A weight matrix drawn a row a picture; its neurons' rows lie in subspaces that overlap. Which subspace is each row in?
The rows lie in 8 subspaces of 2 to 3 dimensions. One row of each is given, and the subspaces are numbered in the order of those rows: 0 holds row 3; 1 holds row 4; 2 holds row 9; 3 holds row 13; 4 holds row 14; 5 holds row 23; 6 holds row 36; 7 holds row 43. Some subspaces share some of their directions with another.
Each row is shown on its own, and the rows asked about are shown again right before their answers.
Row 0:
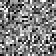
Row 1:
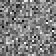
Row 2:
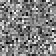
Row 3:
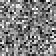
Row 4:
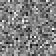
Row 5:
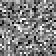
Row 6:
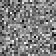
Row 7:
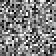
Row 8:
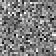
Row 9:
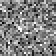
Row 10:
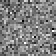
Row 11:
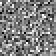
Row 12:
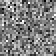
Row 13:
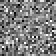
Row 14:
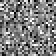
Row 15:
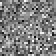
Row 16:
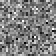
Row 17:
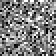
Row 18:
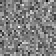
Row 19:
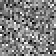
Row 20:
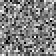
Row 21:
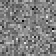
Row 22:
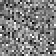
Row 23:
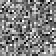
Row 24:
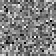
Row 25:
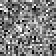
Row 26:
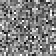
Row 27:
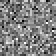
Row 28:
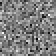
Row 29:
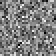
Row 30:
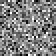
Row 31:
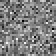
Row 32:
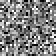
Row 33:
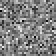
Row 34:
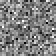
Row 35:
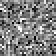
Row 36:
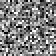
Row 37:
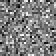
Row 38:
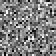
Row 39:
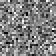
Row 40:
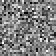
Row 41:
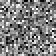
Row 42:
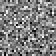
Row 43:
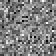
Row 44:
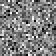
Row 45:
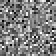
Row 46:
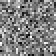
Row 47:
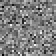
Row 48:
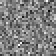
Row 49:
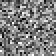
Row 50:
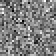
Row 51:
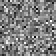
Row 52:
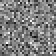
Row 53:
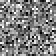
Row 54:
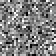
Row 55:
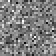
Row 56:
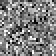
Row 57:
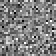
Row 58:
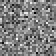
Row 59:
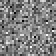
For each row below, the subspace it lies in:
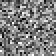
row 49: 2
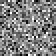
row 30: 6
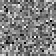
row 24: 3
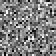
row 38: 6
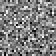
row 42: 6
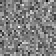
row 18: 7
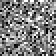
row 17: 1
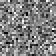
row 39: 1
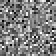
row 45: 5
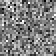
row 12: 3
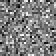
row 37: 2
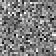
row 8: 0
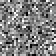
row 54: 1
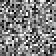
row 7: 5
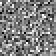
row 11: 5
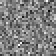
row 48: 7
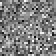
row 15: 5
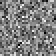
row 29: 7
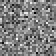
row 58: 0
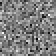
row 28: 5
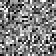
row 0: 7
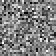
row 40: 0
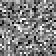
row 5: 2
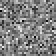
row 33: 2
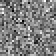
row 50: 3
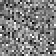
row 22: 4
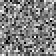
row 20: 3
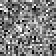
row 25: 2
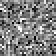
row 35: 2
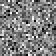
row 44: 6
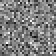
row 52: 4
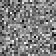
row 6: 0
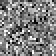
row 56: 2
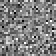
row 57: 3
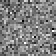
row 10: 0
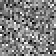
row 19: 4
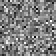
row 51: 3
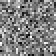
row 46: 2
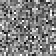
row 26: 6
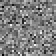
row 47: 6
